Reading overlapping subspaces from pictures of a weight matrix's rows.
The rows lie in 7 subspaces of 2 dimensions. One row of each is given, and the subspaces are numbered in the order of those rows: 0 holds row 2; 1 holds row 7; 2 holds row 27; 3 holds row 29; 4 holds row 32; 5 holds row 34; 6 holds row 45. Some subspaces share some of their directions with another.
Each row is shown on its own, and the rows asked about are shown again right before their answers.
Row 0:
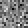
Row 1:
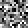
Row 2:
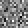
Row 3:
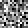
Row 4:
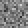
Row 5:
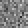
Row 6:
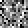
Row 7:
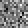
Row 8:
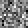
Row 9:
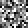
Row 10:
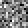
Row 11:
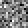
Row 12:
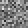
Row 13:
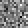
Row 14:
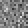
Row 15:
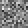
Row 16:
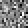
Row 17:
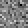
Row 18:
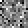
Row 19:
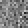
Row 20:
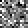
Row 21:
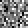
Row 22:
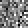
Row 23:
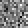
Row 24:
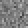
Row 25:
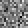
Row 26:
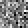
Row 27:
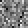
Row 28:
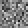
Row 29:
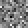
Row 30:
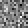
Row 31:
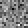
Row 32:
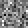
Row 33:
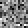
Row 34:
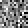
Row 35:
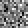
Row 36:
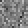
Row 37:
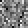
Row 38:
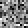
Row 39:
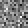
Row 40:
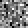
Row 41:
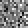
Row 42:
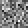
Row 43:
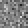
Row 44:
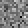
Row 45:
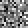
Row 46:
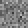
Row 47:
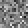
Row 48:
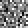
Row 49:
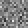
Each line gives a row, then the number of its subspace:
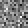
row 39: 4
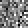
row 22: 5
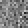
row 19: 5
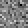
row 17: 2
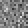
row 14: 6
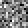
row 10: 0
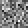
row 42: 6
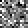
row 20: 2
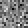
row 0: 1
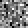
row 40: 0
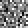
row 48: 3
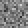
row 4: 5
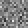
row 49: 0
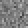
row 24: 4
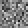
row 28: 6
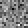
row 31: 1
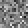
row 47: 3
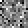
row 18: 2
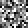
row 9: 3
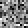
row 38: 1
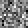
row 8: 4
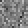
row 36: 2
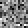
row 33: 1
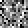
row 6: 2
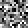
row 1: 3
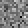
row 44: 3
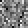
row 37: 2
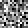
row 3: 4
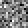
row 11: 0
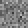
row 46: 1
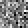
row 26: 5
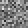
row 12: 6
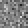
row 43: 0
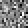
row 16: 4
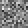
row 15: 6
